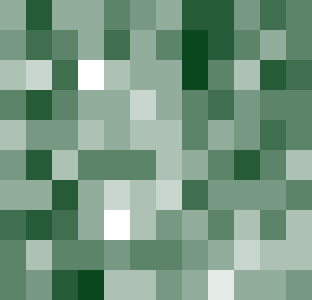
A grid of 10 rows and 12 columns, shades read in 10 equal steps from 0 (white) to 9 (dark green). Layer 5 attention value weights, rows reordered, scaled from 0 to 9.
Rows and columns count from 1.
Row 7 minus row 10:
-2 -1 0 -5 -1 0 -3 3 4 1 1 1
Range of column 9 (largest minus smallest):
7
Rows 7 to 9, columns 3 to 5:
8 4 2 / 7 4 0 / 6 6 5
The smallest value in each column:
3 2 3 0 0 2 2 4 1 2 3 3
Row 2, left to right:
5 7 6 4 7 4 6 9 8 6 4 6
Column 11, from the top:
7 4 8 6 7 6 5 6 3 4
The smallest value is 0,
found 2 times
